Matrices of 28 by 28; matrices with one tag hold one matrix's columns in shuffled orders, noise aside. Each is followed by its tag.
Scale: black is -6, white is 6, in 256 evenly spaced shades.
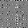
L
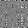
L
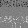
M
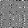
L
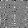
L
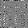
L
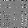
L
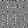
L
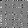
L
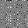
L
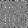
L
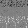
M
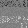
M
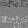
M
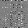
L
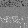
M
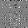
L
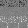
M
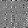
L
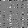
L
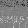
M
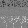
M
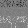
M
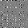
L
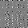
L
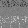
M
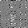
L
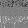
M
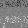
M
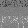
M
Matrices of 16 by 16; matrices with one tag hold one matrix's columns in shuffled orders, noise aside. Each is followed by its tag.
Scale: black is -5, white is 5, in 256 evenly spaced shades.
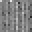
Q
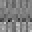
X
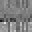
X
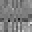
X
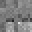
X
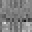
X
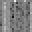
Q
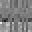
X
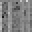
Q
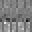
X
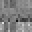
X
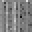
Q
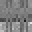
X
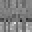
X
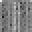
Q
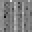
Q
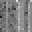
Q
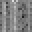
Q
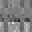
X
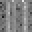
Q
